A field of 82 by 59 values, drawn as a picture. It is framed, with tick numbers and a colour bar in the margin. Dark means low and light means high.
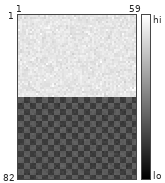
The table splits into 2 rows of 1 panel. Panel 1,1: very high, fine-grained, faint in contrast. Panel 2,1: low, checkered.
